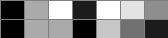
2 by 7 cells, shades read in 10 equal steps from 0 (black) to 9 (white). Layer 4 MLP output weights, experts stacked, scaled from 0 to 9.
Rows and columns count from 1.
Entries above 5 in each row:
4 3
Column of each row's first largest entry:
3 5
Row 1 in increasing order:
0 1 5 6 8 9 9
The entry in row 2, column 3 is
6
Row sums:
38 24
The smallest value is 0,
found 3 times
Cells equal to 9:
2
